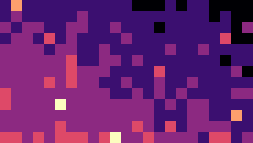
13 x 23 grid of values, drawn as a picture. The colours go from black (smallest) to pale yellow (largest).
The top right is the ninth with the lowest average. Overall the values sit about 30% of the way up the scale. Values rise toward the bottom left.
